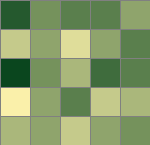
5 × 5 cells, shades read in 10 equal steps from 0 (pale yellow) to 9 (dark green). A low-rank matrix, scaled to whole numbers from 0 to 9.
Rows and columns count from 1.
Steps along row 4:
up up down up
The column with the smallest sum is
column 3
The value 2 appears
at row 2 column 1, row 4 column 4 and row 5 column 3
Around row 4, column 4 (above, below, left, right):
7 4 6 3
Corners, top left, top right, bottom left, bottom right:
8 4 3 5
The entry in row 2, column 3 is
1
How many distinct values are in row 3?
5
